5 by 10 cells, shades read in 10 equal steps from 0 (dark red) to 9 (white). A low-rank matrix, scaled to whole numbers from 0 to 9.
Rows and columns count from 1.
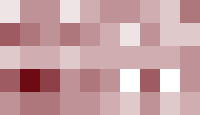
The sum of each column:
26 19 22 29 26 28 35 25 36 27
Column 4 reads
8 4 7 5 5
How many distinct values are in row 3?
3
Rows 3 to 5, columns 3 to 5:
6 7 6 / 2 5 4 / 4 5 5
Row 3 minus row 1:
-1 1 1 -1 0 1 1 0 -1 1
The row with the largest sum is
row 3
